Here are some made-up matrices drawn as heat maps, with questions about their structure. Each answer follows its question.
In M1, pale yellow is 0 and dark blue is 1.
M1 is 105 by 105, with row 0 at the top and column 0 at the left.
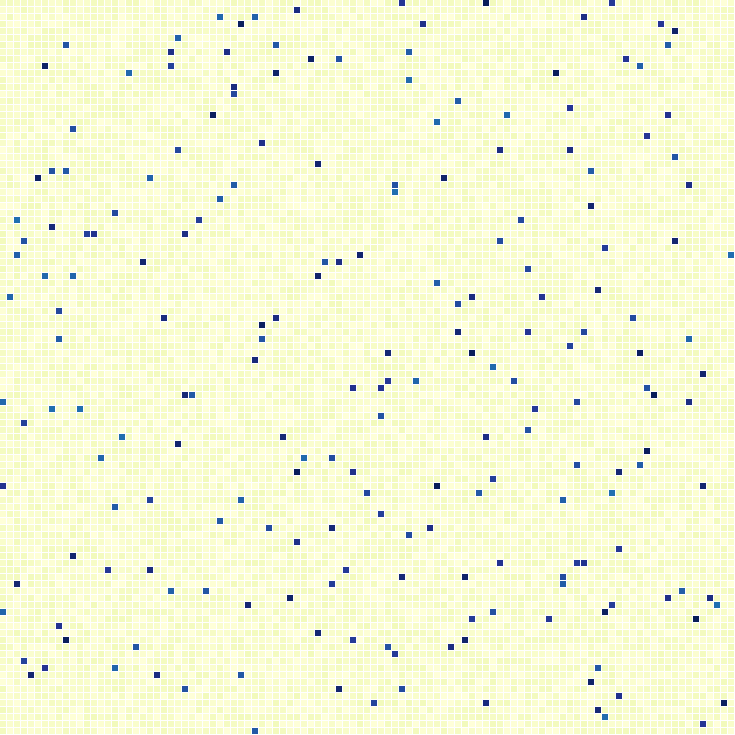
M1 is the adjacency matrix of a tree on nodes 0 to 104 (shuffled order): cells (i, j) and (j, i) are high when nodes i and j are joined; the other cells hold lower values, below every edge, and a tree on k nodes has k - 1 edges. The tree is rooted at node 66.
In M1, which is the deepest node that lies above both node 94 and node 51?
80
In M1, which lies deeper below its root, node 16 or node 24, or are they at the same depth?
node 16
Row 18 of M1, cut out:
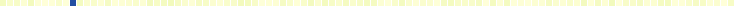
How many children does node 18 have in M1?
0
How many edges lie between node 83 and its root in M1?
3
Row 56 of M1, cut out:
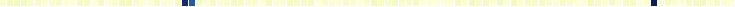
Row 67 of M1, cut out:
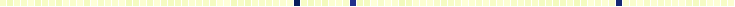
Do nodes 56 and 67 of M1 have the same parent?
no
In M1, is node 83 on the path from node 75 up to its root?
yes
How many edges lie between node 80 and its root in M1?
2
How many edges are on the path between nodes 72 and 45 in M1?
5
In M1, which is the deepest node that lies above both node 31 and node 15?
80
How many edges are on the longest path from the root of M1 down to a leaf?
6
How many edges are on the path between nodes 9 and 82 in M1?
3
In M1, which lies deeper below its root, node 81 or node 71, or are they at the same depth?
node 81
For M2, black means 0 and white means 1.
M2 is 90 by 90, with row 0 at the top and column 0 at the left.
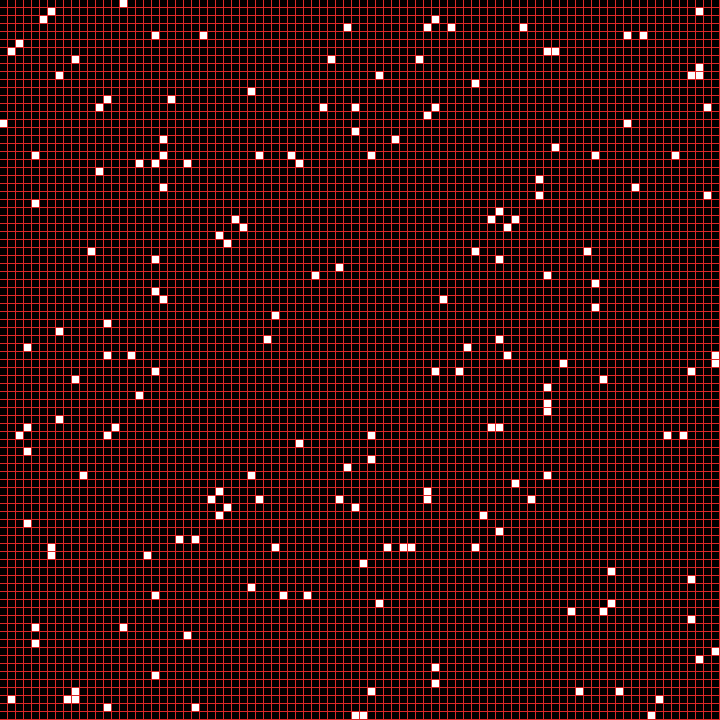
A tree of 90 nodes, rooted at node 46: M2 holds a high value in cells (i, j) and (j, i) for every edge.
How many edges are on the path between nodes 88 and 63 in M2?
3
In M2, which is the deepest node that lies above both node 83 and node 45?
54
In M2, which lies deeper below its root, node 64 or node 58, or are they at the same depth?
the same depth
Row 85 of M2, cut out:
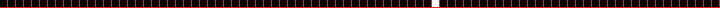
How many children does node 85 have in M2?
0
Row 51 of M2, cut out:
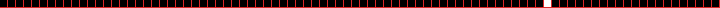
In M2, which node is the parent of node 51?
68
